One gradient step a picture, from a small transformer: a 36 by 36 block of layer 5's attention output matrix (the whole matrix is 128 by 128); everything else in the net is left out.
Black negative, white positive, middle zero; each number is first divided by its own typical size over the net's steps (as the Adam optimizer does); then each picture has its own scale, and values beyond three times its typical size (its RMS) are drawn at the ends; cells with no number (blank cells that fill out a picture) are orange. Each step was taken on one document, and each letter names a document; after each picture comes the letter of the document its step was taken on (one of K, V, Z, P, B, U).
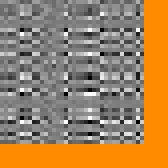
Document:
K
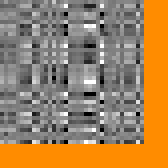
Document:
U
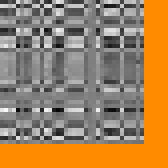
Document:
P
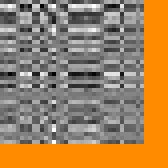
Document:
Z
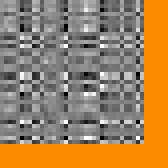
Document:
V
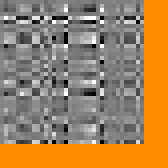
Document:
U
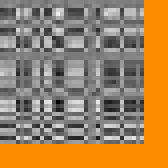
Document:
P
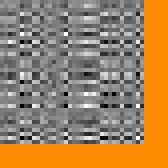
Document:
V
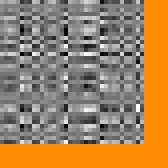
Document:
V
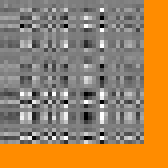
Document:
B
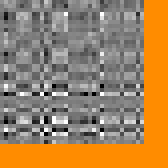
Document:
U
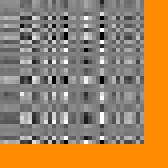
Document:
B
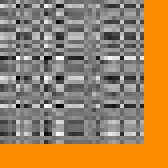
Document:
P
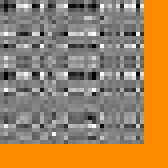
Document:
U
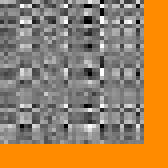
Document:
K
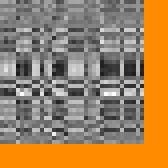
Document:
P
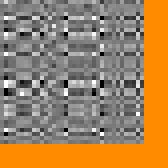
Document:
U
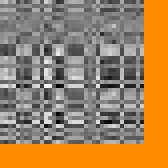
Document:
P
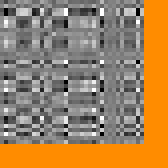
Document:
U
